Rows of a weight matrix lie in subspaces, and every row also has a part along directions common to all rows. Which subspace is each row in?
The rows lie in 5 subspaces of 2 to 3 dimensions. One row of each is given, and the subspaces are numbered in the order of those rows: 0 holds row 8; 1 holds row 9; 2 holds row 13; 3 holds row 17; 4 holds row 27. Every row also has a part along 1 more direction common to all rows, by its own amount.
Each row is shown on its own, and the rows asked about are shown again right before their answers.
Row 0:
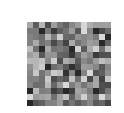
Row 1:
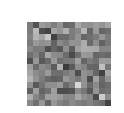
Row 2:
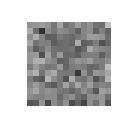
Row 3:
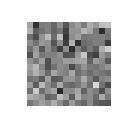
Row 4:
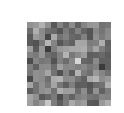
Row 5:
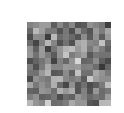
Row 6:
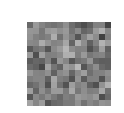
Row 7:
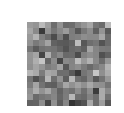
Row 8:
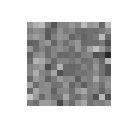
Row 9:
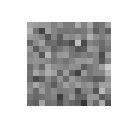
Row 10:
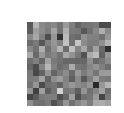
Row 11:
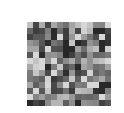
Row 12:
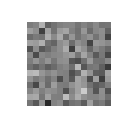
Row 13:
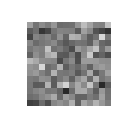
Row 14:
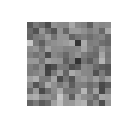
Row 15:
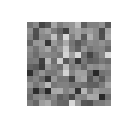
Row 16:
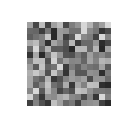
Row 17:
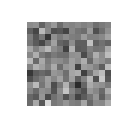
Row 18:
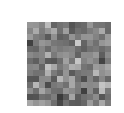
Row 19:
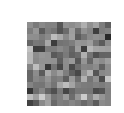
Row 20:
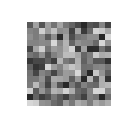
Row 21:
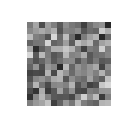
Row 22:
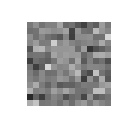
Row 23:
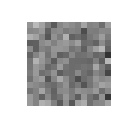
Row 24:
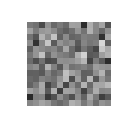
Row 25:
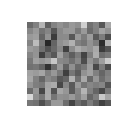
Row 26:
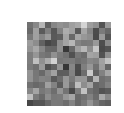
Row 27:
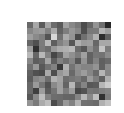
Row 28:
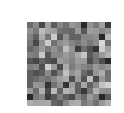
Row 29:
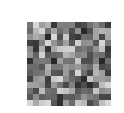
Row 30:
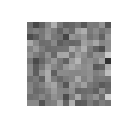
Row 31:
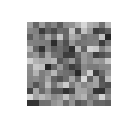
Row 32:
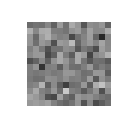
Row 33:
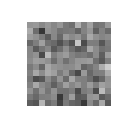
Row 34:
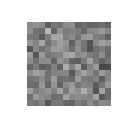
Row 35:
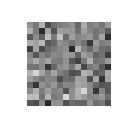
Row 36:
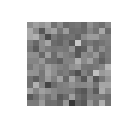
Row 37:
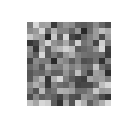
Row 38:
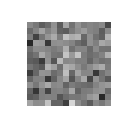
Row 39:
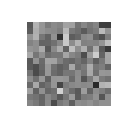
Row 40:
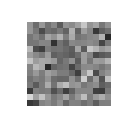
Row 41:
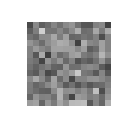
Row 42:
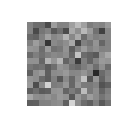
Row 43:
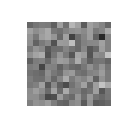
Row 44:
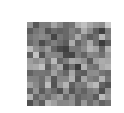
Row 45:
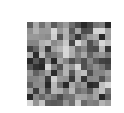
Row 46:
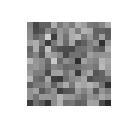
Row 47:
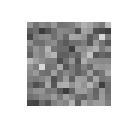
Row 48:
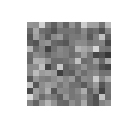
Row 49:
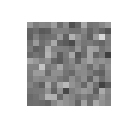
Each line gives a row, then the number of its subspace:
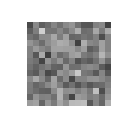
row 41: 1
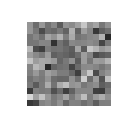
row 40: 4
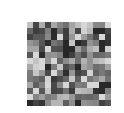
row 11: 3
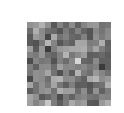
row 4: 0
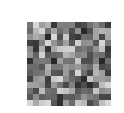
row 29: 0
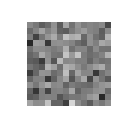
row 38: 1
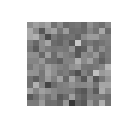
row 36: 1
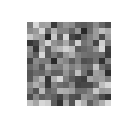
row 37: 0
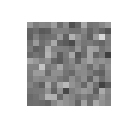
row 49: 2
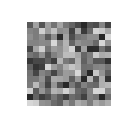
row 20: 4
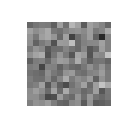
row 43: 2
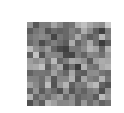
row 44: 3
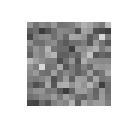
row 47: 2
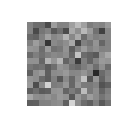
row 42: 1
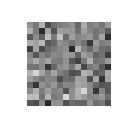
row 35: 3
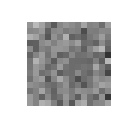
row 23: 0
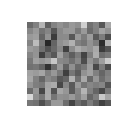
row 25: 2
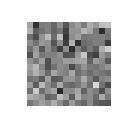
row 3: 2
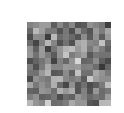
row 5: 0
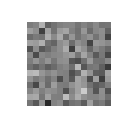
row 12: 3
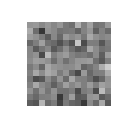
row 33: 1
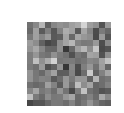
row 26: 2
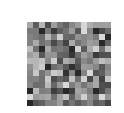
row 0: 4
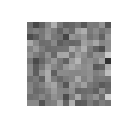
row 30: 0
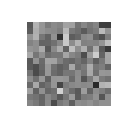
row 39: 2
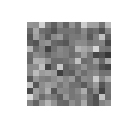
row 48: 0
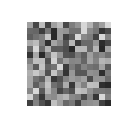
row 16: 4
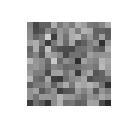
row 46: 0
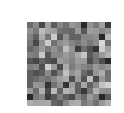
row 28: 2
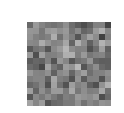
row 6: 3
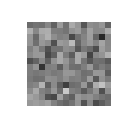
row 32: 2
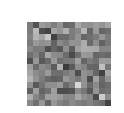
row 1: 3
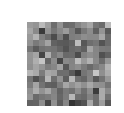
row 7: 1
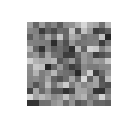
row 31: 4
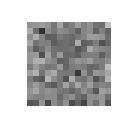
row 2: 1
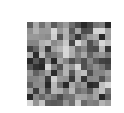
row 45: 3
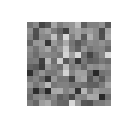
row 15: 1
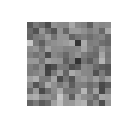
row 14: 1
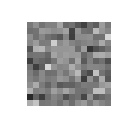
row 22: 4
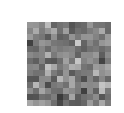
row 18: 1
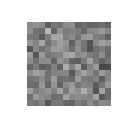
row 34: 3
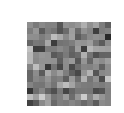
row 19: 4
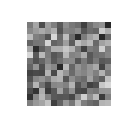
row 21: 4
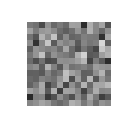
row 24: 2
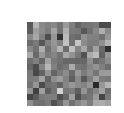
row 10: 2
